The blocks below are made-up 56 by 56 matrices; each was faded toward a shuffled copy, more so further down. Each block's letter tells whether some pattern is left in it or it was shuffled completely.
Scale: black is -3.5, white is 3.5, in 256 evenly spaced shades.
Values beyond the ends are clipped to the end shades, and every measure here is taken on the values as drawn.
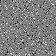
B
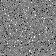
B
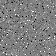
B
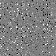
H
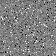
B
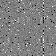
H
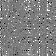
H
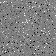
B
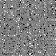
H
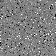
B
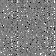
H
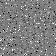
B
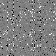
H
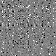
H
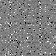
H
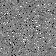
B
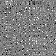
H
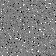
B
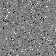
B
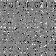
H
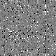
H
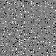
H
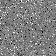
B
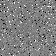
B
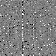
H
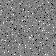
B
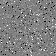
B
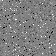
B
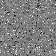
B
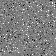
B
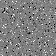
B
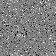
B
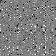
H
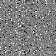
H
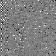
H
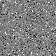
B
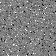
B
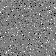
B
